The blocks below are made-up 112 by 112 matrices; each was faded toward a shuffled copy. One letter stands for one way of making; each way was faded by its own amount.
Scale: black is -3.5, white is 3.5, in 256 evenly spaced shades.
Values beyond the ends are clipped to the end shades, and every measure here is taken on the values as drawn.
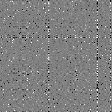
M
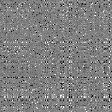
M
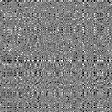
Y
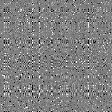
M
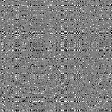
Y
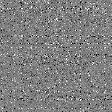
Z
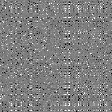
M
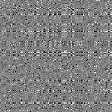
Y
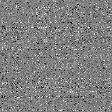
Z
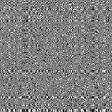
Y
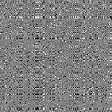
Y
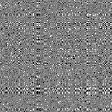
Y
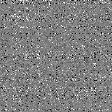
Z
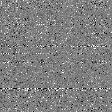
Z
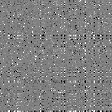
M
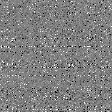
Z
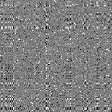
M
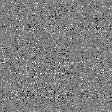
Z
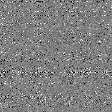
Z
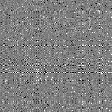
Y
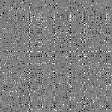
M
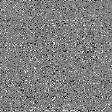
Z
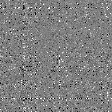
Z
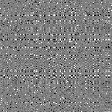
Y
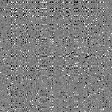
M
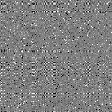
M
